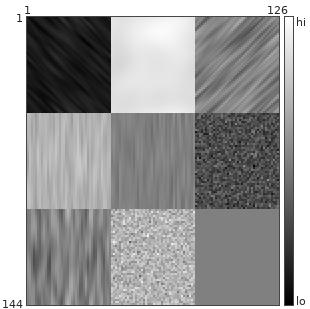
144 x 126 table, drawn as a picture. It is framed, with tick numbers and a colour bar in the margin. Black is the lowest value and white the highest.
It is made of 3 by 3 panels. Panel 1,1: very low, slanting down to the right, faint in contrast. Panel 1,2: very high, smooth, faint in contrast. Panel 1,3: middling, slanting up to the right. Panel 2,1: high, streaked downward, faint in contrast. Panel 2,2: middling, streaked downward, faint in contrast. Panel 2,3: low, fine-grained. Panel 3,1: middling, streaked downward. Panel 3,2: high, fine-grained. Panel 3,3: middling, flat.
